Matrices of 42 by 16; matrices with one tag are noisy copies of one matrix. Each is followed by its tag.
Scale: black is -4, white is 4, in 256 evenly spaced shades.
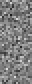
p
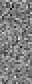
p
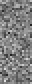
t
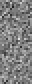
p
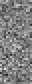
t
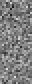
p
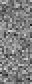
t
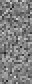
p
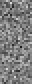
p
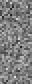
p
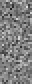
p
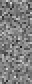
p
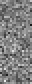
t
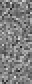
p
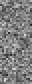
t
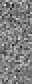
p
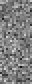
t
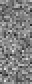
t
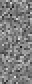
p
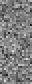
t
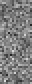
t
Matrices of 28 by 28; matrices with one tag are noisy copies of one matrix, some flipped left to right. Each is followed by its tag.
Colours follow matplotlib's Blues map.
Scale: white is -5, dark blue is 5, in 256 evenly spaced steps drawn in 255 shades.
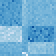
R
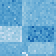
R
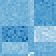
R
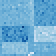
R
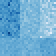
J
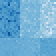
J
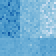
J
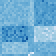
R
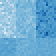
J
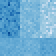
J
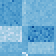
R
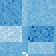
R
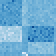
R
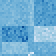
R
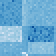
R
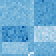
R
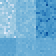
J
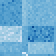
R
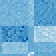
R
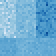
J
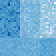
J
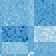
R
